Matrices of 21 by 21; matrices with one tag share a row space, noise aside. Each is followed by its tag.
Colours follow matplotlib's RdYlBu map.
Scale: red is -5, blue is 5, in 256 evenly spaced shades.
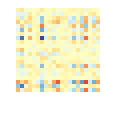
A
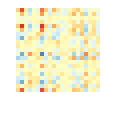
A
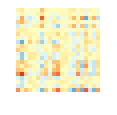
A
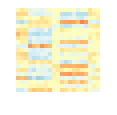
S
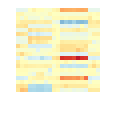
S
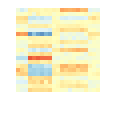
S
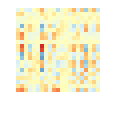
A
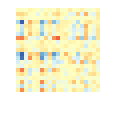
A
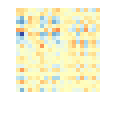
A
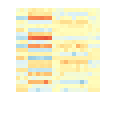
S
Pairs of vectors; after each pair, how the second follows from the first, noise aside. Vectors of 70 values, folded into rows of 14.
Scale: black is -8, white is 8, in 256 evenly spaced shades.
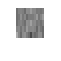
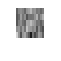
scaled up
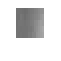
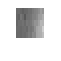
scaled up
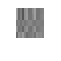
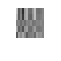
scaled up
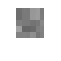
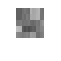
scaled up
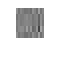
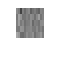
shuffled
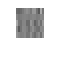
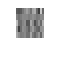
scaled up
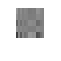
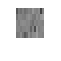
shuffled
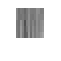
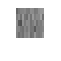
shuffled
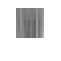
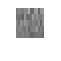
shuffled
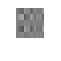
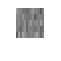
shuffled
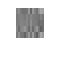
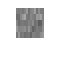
shuffled
